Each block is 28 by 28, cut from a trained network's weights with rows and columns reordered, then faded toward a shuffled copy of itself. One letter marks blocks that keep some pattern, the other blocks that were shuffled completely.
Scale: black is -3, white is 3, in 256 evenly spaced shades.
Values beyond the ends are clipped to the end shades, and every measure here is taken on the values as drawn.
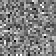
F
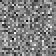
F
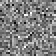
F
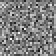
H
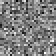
F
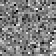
H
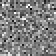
H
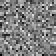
F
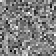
H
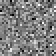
H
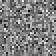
H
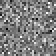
H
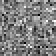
F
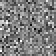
F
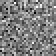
H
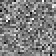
H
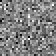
F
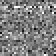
F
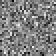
H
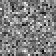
F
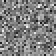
F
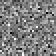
H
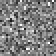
H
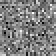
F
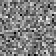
H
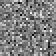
H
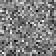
H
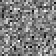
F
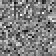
H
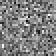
H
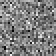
F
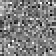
F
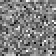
H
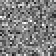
H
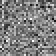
F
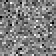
H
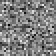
H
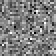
F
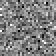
H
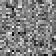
F
